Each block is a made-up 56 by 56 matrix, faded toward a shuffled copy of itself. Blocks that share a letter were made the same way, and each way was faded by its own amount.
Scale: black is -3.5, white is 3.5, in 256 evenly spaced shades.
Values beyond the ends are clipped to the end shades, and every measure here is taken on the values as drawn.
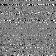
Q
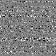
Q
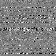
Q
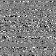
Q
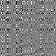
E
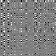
E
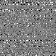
Q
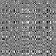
E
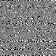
Q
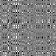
E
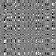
E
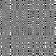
E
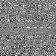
Q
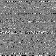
Q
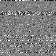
Q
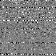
Q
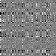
E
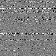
Q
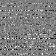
Q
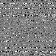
Q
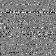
Q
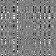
E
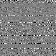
Q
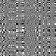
E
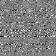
Q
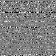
Q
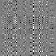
E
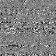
Q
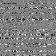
Q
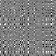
E
